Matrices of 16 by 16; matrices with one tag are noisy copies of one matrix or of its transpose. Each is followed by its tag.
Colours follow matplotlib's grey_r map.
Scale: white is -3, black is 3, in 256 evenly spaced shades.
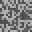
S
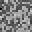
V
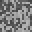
V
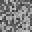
V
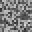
S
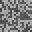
S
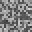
S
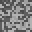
V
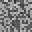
S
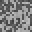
V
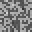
S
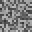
S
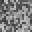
V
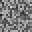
S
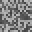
S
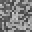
V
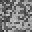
V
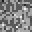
V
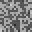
S
